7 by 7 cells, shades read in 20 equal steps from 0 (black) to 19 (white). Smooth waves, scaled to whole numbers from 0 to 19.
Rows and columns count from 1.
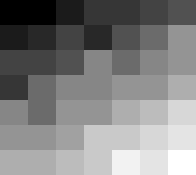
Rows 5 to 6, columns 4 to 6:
11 13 14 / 15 15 16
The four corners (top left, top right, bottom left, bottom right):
0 6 13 19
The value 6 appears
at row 1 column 7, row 2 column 5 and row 3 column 3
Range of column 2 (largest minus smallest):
13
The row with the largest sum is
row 7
